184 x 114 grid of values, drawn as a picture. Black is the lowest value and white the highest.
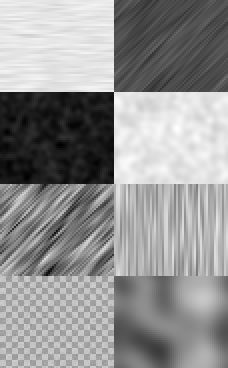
It is made of 4 by 2 panels. Panel 1,1: very high, streaked across, faint in contrast. Panel 1,2: low, slanting up to the right, faint in contrast. Panel 2,1: very low, blotchy, faint in contrast. Panel 2,2: very high, blotchy, faint in contrast. Panel 3,1: middling, slanting up to the right, strong in contrast. Panel 3,2: high, streaked downward. Panel 4,1: high, checkered. Panel 4,2: middling, smooth, strong in contrast.
